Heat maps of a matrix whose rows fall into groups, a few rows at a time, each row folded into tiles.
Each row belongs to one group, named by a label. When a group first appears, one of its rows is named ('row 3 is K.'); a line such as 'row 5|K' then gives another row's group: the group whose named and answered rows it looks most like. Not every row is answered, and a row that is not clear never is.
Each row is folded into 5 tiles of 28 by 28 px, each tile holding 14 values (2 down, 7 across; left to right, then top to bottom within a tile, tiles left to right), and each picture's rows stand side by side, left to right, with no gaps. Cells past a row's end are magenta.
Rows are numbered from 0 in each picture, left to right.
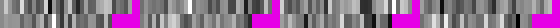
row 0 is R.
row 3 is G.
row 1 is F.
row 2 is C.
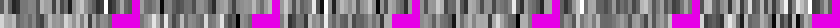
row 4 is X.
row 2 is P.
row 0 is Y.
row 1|G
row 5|F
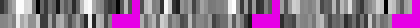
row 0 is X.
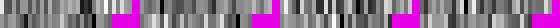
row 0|C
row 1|G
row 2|R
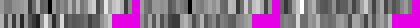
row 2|X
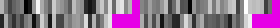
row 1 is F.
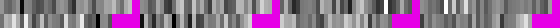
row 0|G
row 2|Y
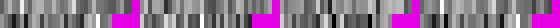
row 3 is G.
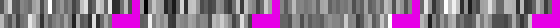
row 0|F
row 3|P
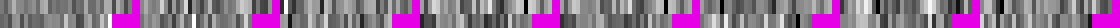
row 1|R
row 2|P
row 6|X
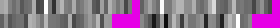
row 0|P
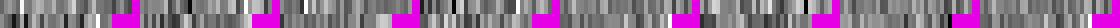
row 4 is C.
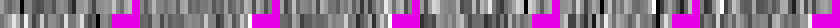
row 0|G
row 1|C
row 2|C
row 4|P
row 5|X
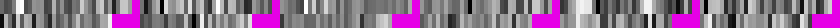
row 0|X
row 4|X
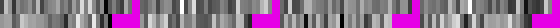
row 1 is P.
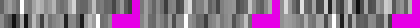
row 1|P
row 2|R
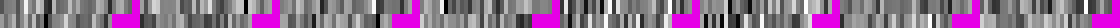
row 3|R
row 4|P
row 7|Y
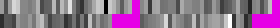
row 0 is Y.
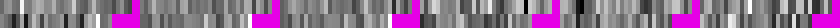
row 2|C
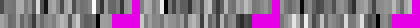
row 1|R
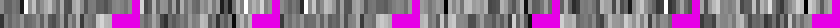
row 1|C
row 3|F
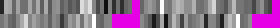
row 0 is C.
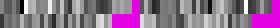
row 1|Y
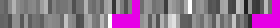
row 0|C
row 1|F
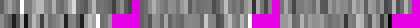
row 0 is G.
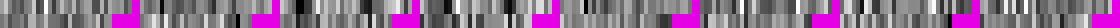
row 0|P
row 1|G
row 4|R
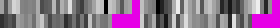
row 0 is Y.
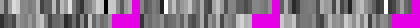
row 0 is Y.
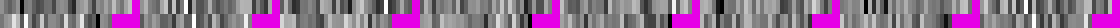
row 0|G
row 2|Y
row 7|R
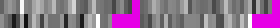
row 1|C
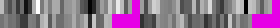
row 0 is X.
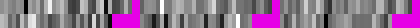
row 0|F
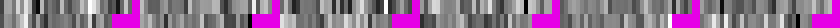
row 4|C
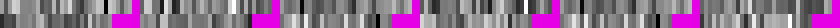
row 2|G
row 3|Y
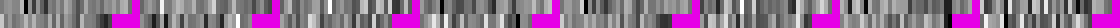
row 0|R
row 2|F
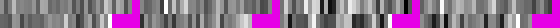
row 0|C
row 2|P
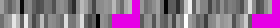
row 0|G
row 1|P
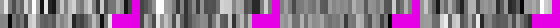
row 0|P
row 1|X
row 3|R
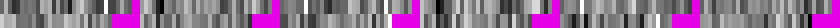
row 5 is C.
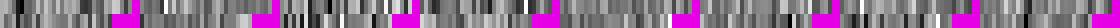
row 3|Y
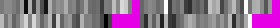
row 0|R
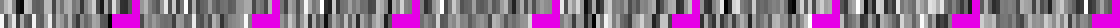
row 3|X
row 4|P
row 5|X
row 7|Y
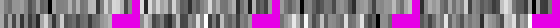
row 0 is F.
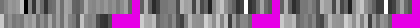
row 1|Y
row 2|Y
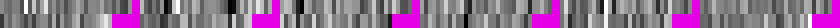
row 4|P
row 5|C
